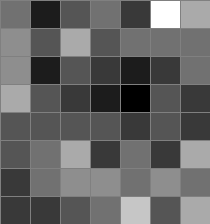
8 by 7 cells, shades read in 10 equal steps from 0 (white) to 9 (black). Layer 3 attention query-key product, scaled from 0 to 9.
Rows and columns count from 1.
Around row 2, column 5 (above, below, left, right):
7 8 6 5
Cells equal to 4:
5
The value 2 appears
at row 8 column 5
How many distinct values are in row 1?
6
